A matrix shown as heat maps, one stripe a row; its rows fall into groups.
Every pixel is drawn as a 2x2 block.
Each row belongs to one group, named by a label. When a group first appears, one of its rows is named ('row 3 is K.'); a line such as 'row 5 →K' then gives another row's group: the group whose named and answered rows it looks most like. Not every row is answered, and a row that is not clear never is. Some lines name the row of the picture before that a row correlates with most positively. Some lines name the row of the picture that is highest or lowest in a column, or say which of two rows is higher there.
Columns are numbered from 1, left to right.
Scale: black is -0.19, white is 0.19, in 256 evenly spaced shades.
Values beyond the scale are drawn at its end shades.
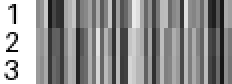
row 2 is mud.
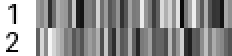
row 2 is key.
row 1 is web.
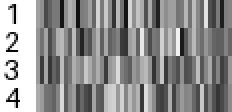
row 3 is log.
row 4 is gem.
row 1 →mud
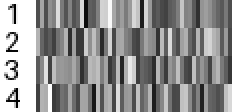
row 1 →gem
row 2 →log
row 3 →key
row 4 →mud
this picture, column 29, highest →4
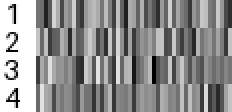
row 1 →key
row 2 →log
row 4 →mud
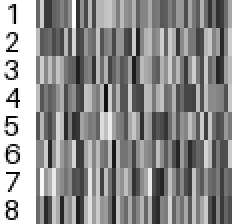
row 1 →gem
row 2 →log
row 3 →web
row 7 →key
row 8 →key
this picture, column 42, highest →5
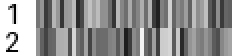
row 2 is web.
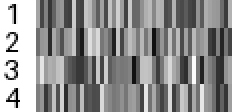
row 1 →log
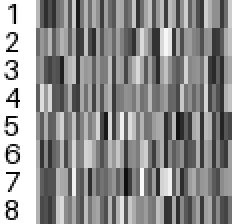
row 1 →log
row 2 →web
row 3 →mud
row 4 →mud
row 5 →log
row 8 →log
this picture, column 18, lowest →5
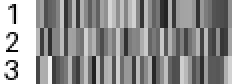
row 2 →log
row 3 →mud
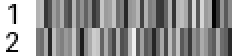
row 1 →gem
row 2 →key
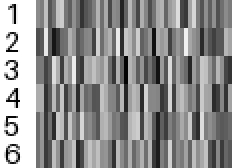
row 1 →web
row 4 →gem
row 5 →gem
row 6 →key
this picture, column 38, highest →2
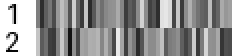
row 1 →web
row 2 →log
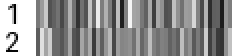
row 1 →mud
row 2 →mud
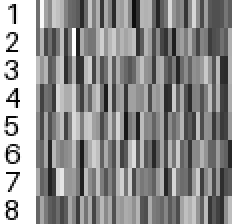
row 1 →key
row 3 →log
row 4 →log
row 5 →log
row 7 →log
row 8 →mud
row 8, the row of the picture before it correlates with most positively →2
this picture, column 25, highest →6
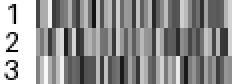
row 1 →mud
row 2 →log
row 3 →web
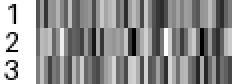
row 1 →gem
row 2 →web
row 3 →gem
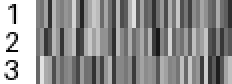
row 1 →key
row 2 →key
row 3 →mud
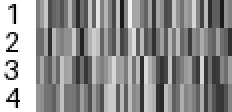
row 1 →mud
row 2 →key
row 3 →gem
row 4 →gem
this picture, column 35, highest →1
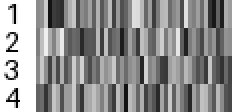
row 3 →gem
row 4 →key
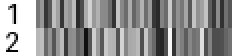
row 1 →key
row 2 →gem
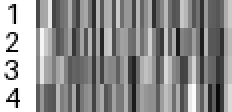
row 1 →mud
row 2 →mud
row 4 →web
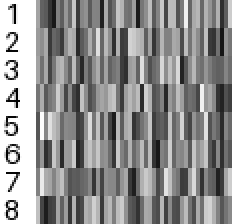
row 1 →log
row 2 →mud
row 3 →web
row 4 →gem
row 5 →key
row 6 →key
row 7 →web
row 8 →log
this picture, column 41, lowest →4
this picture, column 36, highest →3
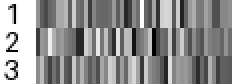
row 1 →web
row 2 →key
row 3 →gem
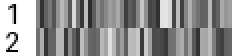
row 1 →web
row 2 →gem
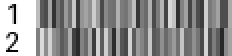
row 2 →mud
